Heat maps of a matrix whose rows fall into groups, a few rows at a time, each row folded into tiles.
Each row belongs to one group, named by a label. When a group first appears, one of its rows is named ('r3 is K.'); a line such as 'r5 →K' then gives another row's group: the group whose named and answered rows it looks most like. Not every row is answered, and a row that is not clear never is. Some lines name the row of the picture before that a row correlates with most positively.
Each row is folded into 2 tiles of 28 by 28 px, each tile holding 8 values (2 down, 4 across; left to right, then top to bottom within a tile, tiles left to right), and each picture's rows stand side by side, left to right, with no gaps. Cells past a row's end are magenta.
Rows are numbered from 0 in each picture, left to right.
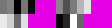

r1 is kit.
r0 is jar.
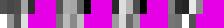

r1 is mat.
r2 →mat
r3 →kit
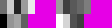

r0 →kit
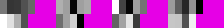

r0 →jar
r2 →kit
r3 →jar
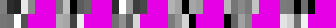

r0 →kit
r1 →jar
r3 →kit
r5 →jar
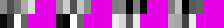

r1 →kit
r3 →jar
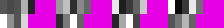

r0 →jar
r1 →kit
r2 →kit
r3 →kit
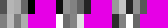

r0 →mat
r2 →kit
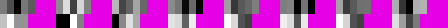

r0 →jar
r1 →kit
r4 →jar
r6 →jar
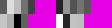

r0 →mat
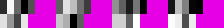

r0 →mat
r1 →mat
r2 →jar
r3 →mat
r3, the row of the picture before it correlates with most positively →0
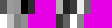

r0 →mat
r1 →kit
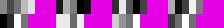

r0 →kit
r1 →mat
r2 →mat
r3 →kit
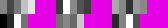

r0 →kit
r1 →mat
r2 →kit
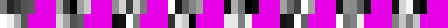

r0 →jar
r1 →jar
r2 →kit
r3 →kit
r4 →mat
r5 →kit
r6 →mat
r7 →mat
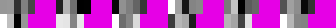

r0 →jar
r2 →mat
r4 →jar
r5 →mat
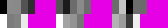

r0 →mat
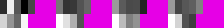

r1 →jar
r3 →jar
